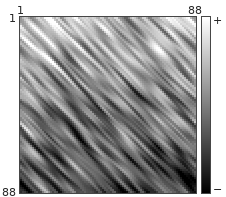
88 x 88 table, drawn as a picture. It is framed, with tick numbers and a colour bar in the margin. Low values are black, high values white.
Slope: up to the top. Grain: diagonal, down to the right. Ninth with the lowest average: bottom right. Lone odd cells: none.
